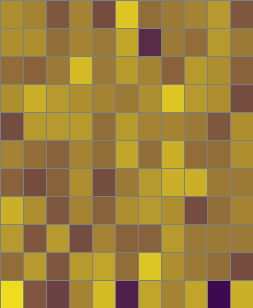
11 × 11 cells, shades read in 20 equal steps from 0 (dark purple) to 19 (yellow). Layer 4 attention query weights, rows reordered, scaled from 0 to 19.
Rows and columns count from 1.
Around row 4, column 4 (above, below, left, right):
16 13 13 11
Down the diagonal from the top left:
12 12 10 12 9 14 13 12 10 9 15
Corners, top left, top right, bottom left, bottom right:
12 7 19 15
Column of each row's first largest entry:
6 6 4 8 2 8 8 1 1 7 1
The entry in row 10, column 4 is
13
